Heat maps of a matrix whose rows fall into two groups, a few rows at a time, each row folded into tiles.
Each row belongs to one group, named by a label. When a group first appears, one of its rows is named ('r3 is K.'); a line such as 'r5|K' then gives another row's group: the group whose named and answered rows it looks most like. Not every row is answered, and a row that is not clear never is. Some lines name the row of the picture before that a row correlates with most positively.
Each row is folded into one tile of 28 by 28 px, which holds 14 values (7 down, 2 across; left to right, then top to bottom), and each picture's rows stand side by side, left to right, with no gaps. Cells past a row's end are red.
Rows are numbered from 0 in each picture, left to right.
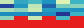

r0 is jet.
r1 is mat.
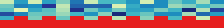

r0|jet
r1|jet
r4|mat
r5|jet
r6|mat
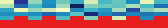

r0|jet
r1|jet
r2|mat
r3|mat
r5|jet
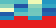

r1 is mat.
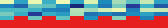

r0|jet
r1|mat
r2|jet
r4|mat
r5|jet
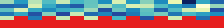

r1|mat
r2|jet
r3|mat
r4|mat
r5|mat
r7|mat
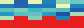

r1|jet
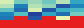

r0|mat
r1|mat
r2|jet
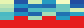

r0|mat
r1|jet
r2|jet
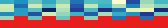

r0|mat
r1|mat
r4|jet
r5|mat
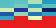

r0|mat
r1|mat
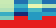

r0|mat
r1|mat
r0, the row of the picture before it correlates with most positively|1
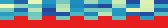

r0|mat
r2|mat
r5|mat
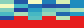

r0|mat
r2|jet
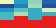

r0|jet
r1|jet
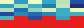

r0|mat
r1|jet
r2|jet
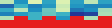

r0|jet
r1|jet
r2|mat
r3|jet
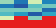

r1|mat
